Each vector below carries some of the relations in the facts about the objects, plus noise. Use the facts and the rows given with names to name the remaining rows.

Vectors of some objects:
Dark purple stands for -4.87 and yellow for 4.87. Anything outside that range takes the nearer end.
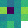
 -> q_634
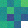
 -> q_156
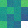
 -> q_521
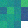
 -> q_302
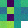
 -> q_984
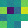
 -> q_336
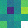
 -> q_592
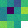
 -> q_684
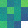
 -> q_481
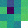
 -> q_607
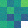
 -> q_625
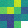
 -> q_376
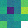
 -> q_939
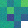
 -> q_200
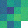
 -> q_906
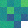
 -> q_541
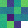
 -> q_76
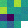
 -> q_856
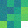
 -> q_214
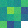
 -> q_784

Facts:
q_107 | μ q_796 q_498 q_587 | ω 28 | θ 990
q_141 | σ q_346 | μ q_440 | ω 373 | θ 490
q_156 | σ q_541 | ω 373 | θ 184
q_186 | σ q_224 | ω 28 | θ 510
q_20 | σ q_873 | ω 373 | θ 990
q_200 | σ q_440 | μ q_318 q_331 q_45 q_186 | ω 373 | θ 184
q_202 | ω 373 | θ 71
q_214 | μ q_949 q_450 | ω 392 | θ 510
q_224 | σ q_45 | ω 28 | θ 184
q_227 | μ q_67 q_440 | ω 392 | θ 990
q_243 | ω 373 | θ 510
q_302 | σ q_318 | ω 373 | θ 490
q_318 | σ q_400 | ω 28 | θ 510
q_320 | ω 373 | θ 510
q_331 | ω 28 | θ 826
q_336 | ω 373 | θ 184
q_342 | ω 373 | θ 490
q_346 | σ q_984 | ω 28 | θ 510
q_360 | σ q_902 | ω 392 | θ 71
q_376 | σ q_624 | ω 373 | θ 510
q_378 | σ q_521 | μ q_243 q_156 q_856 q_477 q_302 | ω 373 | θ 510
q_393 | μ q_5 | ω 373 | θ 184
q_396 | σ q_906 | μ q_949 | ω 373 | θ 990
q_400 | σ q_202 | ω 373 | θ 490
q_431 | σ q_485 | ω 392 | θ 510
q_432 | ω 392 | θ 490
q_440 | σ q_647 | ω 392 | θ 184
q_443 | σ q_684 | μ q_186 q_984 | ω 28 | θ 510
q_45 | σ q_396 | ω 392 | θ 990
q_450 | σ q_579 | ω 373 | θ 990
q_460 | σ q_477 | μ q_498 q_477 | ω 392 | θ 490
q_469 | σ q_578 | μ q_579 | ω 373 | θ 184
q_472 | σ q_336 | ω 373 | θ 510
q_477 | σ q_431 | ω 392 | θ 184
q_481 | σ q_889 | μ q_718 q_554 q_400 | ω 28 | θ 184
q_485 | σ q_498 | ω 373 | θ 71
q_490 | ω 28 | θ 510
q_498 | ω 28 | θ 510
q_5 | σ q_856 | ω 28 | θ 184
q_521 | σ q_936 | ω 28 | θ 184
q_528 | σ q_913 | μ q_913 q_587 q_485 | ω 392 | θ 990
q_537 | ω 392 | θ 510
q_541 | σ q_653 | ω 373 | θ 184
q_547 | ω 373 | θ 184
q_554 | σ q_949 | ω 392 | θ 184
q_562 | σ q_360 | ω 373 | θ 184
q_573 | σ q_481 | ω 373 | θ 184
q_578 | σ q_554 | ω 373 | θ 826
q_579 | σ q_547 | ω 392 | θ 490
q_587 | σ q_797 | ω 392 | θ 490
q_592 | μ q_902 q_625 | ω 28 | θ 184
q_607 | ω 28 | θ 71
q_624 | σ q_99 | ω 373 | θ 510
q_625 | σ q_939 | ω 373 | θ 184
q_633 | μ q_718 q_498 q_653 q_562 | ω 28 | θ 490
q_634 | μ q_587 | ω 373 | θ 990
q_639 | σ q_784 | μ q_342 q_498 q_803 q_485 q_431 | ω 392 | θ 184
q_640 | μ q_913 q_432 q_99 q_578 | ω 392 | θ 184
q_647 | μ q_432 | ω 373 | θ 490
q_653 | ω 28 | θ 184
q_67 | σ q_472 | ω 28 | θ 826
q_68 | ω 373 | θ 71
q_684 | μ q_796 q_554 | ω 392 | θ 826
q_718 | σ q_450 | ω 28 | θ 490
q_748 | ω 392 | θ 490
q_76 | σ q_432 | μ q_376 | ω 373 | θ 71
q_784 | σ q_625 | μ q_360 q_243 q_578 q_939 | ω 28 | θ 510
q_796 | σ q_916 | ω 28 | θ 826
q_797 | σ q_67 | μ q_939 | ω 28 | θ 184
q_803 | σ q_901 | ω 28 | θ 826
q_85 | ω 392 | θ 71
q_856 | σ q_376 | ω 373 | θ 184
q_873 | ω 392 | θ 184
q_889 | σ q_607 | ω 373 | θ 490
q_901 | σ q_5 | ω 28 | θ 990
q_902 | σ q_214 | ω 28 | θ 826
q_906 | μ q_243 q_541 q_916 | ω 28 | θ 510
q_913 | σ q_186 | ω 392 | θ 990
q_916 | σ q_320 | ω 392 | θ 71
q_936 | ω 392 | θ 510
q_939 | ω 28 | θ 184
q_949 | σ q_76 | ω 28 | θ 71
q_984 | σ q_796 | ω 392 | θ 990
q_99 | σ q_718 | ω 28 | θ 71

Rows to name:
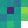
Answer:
q_227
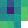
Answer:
q_85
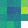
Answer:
q_547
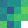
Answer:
q_490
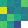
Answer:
q_485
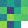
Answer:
q_498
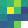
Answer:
q_624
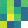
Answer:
q_431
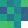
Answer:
q_141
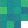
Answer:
q_20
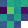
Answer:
q_224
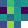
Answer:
q_45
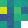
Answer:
q_901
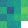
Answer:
q_243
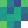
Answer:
q_902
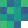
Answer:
q_360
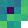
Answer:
q_633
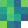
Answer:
q_477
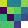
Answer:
q_554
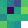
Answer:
q_331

